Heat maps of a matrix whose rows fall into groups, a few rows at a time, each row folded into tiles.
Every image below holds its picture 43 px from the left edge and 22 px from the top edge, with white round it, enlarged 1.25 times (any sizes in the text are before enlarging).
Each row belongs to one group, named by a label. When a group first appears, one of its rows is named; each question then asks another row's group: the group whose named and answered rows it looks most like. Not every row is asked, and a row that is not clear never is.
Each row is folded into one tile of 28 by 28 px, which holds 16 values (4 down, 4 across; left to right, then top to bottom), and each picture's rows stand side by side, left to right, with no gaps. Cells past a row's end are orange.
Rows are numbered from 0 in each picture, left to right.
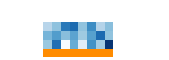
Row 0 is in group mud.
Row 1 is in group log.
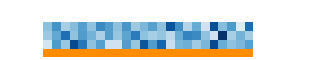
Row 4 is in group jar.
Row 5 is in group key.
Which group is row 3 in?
mud
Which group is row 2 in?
log
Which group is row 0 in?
log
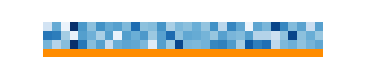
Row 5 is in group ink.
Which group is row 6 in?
mud
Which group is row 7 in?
key
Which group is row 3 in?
log
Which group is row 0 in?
jar
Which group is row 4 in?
jar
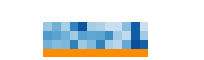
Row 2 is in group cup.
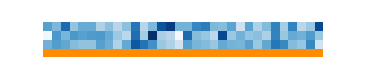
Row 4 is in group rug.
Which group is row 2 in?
cup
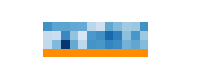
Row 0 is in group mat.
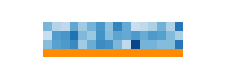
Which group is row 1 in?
cup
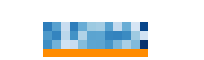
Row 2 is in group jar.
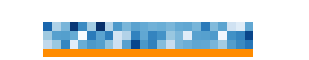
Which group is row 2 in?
mat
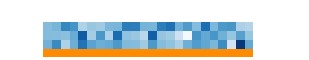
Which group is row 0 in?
mud
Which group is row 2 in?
rug
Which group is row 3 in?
rug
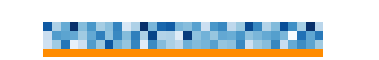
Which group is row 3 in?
rug
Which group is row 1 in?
log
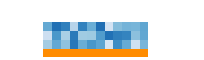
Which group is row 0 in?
ink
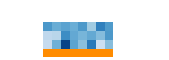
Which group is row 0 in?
mat
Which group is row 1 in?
mud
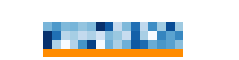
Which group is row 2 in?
cup
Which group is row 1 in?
mud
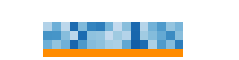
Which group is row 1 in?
rug
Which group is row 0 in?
jar
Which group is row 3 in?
log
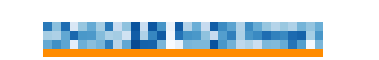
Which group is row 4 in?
jar
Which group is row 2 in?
cup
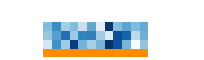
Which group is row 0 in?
log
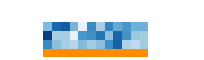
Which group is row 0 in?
rug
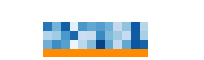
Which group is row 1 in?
mat
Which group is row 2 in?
cup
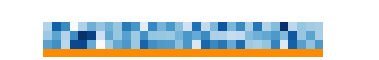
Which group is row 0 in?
ink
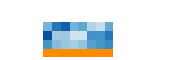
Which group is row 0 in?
rug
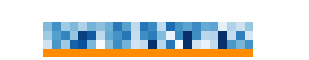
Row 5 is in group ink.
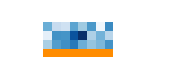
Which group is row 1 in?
key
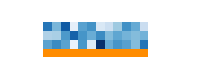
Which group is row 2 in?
ink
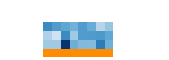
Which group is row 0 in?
mat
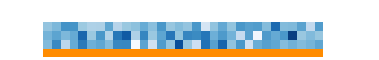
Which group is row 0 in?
mud
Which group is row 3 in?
log
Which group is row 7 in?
key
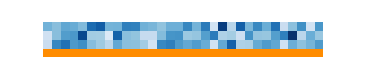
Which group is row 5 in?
mud
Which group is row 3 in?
mat
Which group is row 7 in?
key
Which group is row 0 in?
mat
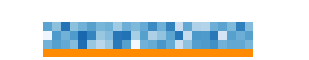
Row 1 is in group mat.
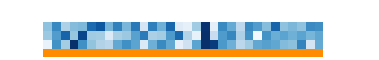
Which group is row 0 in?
log
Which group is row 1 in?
rug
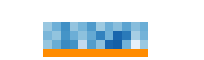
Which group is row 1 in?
log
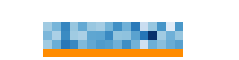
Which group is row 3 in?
key
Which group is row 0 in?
cup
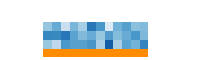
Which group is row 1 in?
ink
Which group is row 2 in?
log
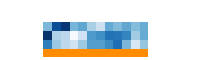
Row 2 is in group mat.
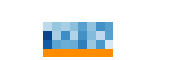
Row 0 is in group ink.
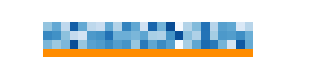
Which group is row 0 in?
jar
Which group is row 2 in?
ink
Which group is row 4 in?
cup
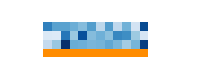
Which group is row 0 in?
mat
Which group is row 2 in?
jar
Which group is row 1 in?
key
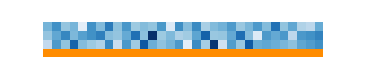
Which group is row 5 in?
log
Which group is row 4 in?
log
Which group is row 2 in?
log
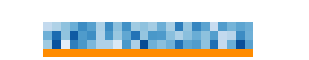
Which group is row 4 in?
ink
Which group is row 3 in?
jar
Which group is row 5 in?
mat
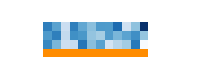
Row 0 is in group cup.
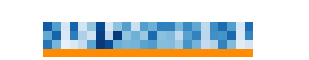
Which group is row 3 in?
rug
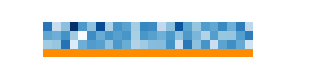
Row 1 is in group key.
